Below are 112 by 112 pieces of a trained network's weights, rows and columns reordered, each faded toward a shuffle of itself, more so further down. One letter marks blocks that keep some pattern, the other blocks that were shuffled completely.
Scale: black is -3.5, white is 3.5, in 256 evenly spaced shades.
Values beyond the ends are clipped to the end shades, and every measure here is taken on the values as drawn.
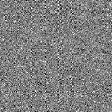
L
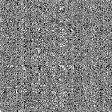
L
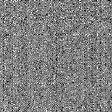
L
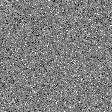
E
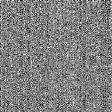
L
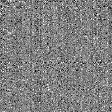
L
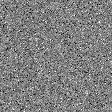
E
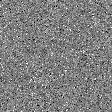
E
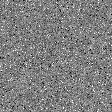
E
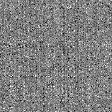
L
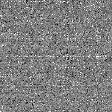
L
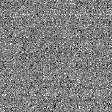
L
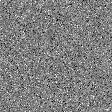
E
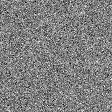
E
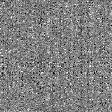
L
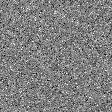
E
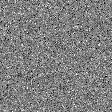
E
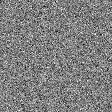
E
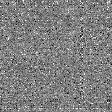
L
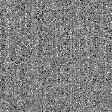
L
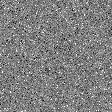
E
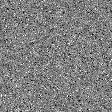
E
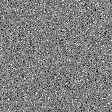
E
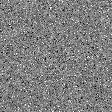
E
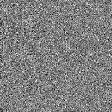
L
